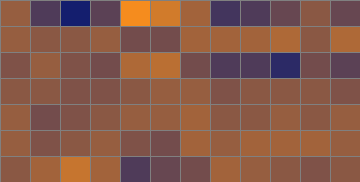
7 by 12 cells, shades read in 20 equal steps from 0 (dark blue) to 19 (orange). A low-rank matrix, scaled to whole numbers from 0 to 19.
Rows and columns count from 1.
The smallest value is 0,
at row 1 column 3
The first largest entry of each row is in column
5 10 6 6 7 7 3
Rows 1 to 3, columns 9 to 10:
5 7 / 12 13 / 5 2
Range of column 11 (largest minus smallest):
4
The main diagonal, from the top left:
11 10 9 9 11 8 8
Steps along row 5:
down up up up same up down same up down up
